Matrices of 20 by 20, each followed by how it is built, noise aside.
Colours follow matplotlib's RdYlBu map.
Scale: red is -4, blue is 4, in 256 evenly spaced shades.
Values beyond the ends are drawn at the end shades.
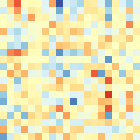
low rank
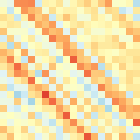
Toeplitz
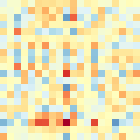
low rank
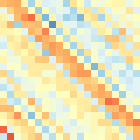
Toeplitz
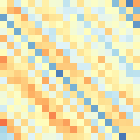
Toeplitz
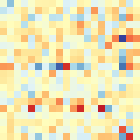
low rank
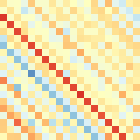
Toeplitz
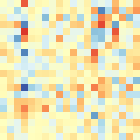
low rank
